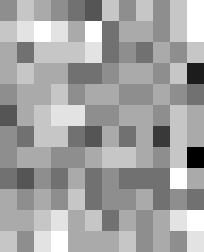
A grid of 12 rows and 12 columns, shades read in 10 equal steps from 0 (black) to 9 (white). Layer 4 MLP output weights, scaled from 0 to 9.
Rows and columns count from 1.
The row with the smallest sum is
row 9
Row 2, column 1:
7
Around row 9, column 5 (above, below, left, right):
5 7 4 4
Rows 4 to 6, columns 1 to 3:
6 7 6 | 5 6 6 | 3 6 7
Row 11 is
6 6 7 8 6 7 4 6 5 6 8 9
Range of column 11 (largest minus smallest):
4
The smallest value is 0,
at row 8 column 12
